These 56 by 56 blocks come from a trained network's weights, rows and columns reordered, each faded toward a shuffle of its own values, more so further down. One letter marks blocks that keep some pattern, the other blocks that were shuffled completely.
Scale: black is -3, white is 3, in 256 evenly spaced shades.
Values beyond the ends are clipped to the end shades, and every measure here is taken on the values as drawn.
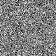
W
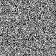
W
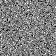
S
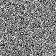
S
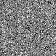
S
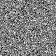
S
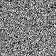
S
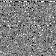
W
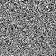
W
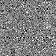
W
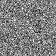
S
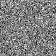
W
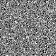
W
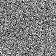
S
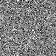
W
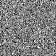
W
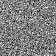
S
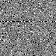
W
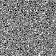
W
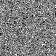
S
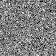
S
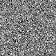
W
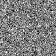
W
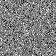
S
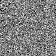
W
